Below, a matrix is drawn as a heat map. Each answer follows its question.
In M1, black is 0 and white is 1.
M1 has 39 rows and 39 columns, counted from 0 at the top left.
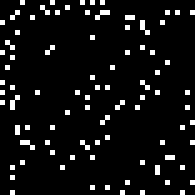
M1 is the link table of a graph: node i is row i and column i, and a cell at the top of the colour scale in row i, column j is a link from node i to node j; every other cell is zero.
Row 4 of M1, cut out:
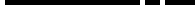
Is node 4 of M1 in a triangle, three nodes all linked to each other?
yes
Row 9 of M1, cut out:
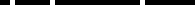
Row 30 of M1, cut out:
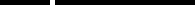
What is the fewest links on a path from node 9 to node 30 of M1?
2
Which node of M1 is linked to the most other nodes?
node 2
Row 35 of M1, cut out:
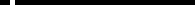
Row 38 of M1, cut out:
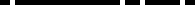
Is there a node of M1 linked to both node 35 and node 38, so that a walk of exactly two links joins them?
yes
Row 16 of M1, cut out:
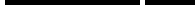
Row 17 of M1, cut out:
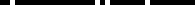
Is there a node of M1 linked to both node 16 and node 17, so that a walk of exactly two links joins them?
no
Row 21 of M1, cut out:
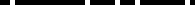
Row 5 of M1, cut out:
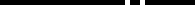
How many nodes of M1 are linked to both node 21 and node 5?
0
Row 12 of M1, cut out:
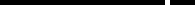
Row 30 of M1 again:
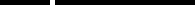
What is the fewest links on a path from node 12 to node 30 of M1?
5
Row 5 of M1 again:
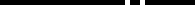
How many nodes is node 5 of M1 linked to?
2
